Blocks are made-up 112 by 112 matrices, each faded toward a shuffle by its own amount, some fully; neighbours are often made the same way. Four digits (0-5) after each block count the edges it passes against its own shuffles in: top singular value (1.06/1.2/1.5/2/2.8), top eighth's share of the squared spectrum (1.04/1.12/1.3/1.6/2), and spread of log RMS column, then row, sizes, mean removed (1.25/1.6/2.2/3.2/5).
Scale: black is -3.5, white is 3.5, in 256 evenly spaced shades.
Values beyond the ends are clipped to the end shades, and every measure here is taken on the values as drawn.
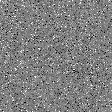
3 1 0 0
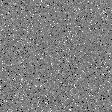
0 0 0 0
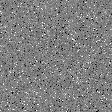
0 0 0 0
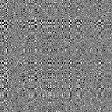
5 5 4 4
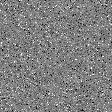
1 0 0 0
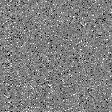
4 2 1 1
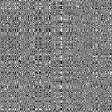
5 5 4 3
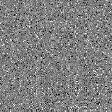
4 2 2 1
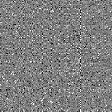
4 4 3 2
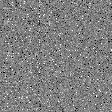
3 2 1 0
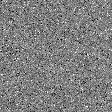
0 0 0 0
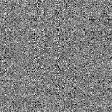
4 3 3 2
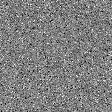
2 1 0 0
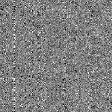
4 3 3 1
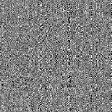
4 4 3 2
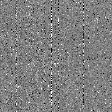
3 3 3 0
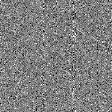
2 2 3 0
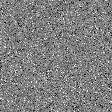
0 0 0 0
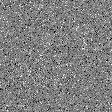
0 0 0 0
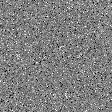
0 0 0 0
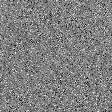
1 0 0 0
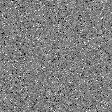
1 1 1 0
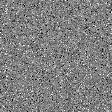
1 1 1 0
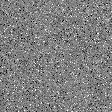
2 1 0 0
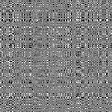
5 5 4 4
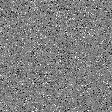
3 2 0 0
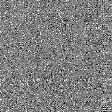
4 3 2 1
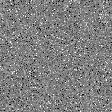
3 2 0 0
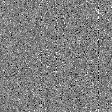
2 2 2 0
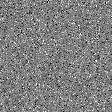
0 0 0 0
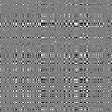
5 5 4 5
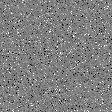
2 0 0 0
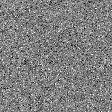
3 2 0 0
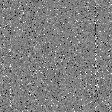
2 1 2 0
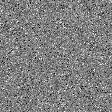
2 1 0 0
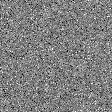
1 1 0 0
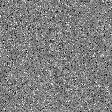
3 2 0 0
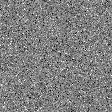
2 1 0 0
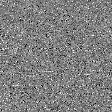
1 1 0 2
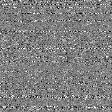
2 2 0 4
